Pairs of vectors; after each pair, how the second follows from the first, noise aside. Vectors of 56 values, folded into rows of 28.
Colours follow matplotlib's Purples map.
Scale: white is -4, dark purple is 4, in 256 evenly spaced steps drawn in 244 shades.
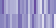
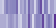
negated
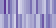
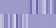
partly zeroed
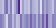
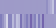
partly zeroed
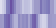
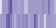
partly zeroed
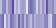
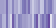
shuffled
